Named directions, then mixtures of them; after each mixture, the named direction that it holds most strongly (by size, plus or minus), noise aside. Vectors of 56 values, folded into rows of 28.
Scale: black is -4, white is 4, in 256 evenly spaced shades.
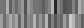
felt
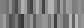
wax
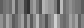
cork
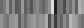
felt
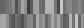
wax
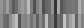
felt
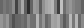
cork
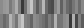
wax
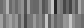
felt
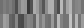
wax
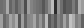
felt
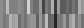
felt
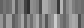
cork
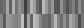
cork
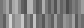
wax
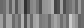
cork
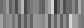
felt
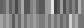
felt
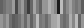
cork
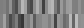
wax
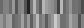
cork
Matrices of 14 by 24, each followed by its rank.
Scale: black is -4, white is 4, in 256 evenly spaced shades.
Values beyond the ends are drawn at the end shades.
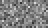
full rank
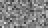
full rank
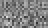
three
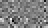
three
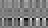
one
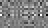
three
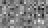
three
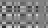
one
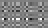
one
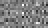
three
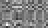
three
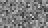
full rank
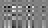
one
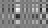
one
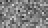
full rank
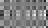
one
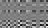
one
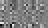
three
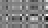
one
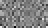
three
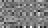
three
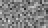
full rank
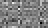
three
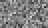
full rank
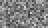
full rank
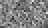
full rank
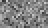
full rank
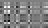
one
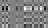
one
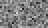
full rank
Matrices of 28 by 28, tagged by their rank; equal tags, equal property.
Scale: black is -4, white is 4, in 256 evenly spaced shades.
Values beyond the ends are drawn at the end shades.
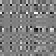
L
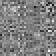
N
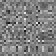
N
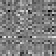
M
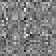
N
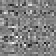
N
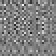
M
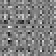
M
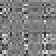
M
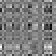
L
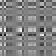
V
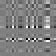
V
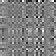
L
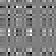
V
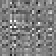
M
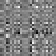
M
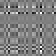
V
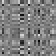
L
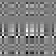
V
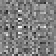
N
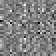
N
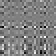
L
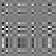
V
